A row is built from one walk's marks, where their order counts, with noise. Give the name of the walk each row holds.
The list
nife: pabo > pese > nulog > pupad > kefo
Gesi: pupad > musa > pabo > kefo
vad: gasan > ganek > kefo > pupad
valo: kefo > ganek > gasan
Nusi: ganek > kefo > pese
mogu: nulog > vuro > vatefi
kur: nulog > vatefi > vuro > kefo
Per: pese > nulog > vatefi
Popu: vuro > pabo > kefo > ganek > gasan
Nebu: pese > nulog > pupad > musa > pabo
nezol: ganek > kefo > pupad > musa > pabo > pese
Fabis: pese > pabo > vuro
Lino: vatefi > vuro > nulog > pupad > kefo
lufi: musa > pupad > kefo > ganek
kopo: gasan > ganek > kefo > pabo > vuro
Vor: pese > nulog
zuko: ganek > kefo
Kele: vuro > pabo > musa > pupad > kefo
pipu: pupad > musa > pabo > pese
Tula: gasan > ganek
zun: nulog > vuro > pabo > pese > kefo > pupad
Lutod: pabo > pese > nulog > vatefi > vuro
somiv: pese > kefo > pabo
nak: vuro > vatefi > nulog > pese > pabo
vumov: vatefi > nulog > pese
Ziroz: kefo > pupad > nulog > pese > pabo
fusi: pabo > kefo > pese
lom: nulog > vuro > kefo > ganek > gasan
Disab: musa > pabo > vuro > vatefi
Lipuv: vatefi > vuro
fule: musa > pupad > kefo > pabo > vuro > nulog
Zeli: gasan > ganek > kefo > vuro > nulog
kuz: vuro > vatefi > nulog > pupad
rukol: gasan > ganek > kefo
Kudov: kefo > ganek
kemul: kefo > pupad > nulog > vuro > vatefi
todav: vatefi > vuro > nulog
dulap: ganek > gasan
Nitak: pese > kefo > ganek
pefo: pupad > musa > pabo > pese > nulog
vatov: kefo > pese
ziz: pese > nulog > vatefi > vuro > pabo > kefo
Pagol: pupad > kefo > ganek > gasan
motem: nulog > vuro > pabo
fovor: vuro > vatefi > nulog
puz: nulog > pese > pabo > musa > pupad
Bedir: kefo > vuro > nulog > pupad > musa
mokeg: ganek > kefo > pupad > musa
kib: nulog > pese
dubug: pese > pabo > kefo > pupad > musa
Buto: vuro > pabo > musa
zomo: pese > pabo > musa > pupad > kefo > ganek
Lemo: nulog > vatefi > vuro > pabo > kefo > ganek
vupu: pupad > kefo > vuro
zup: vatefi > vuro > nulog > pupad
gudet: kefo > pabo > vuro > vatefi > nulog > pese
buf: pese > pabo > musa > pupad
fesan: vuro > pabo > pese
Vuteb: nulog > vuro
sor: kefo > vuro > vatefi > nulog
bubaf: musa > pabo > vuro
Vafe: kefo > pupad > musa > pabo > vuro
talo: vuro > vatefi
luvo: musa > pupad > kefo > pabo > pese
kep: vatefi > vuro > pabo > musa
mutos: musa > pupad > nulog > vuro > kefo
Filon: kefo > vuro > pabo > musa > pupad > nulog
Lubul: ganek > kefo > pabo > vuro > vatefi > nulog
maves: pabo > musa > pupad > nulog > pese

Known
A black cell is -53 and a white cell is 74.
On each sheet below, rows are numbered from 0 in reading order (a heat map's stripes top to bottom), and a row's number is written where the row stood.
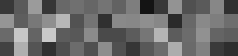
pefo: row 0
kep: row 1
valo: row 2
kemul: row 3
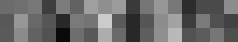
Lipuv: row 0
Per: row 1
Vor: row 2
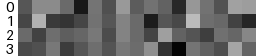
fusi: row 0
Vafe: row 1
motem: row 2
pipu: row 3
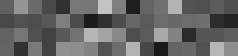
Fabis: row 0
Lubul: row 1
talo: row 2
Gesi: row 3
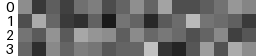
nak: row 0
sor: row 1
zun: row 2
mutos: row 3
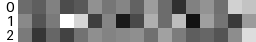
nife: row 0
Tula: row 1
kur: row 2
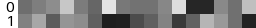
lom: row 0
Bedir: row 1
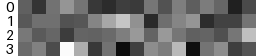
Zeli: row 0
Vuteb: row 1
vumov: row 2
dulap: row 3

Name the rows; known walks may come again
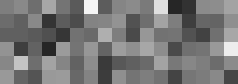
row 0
Popu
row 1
todav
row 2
kib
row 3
Lino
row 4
Kudov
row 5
Buto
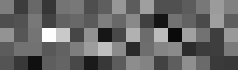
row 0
nak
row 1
pipu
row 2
Tula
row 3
Vuteb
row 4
nezol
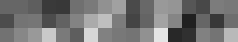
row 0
fovor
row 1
mogu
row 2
lom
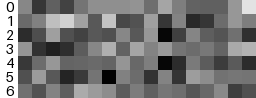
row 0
kur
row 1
Pagol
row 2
fule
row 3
Kele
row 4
bubaf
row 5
gudet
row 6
zun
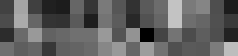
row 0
Filon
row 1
sor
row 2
Disab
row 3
vumov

